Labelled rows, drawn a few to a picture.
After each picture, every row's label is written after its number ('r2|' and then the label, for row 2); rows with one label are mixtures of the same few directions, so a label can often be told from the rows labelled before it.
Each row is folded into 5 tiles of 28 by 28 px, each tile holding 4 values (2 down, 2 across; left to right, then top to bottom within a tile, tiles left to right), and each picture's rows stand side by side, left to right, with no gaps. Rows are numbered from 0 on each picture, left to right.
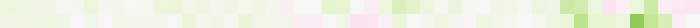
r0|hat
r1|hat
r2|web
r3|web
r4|web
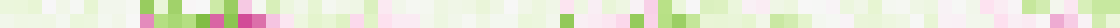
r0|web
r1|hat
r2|hat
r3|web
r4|hat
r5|web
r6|hat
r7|web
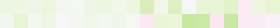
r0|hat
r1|hat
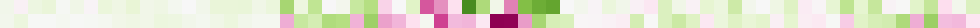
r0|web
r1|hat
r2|hat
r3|web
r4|hat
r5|hat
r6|hat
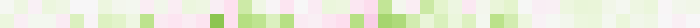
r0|hat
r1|hat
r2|hat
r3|web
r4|hat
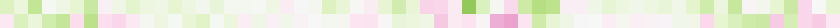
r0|hat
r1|hat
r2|web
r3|web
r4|web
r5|hat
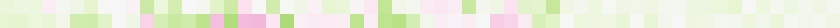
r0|web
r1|hat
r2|hat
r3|web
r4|hat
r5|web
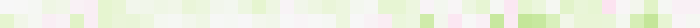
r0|hat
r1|web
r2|web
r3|hat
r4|web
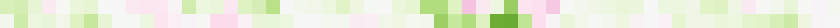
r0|web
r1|web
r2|web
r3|web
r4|web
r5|web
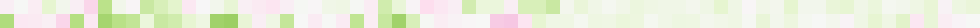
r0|hat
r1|web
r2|hat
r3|web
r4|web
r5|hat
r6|hat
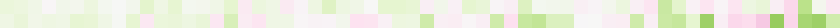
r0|web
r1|hat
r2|web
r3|hat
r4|hat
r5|hat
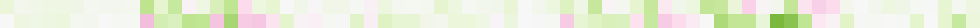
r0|hat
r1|hat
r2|hat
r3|hat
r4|hat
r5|web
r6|hat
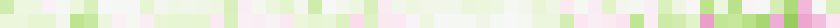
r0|web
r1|hat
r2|hat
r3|web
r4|hat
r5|hat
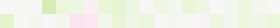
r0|web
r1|hat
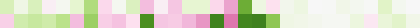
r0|hat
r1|hat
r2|hat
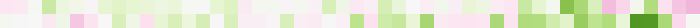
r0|web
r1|hat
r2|hat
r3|hat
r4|web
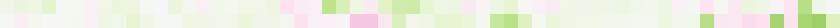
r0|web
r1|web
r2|web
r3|web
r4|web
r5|hat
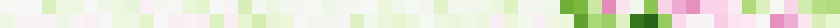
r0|web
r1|hat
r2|hat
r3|hat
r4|web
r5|web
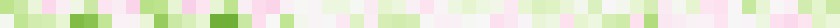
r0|web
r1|web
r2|hat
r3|web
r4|hat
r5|web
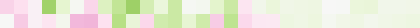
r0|web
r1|hat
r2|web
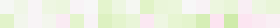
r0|hat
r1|hat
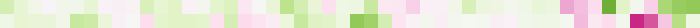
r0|web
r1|hat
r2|web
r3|web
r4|web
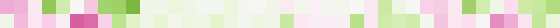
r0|web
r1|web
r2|hat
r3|web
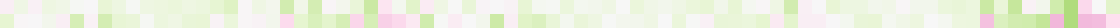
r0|hat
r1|hat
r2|hat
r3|hat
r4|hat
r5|hat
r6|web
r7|hat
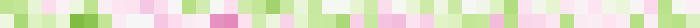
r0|web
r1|web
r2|hat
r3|hat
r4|hat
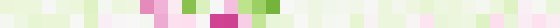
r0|hat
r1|web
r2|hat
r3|hat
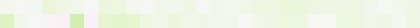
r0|hat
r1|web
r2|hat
